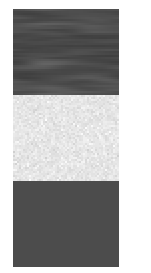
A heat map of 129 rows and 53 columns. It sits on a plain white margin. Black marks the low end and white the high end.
It is made of 3 by 1 panels. Panel 1,1: low, streaked across, faint in contrast. Panel 2,1: very high, fine-grained, faint in contrast. Panel 3,1: low, flat.
